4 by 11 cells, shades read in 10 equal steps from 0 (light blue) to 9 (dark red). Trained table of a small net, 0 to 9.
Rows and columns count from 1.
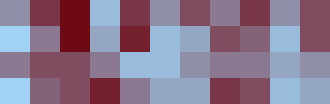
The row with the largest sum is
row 1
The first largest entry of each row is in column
3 3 2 4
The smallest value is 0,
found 2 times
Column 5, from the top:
7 8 1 4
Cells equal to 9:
2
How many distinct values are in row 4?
8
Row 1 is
3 7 9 1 7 3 6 4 7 3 6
